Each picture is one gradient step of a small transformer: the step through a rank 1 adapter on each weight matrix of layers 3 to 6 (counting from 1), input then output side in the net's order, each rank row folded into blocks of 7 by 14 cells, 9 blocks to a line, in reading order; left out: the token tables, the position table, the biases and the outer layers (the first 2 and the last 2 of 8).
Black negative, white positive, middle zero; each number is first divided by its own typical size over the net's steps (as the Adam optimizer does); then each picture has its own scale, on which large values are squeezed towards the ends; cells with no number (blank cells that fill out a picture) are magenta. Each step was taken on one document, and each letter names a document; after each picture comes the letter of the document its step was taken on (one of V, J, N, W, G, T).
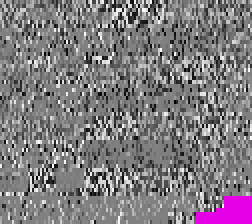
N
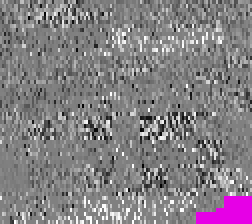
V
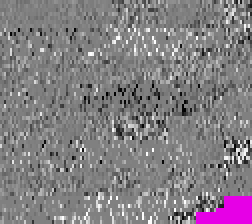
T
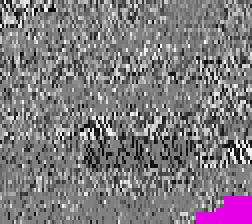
N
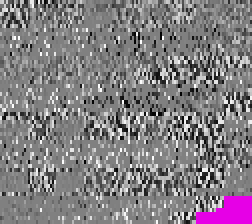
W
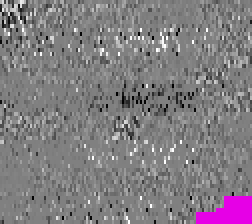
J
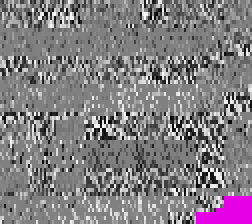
W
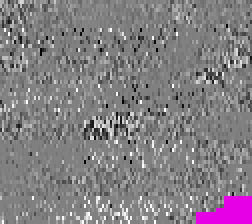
J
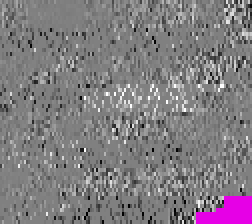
T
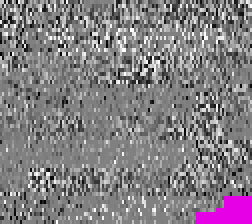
V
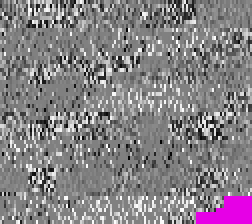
W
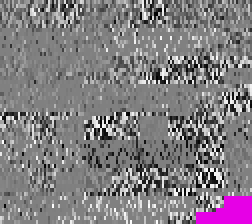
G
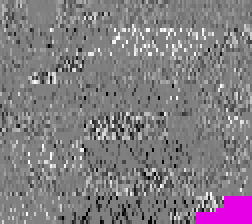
T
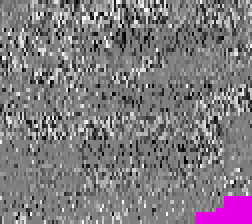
V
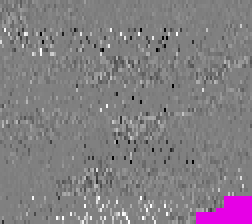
J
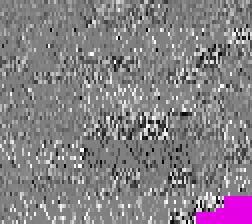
T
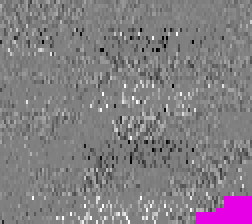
J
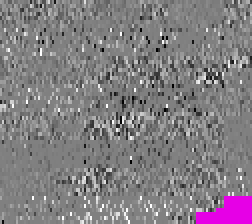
J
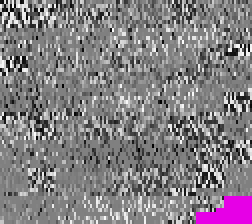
W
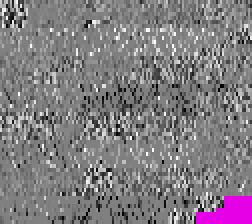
T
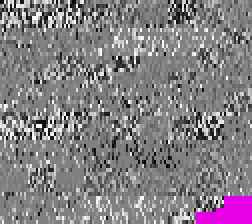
W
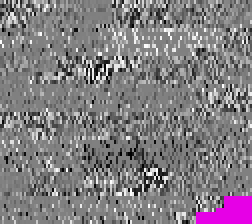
G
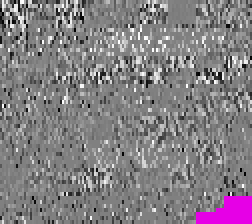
V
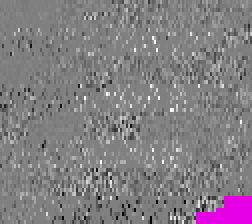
T
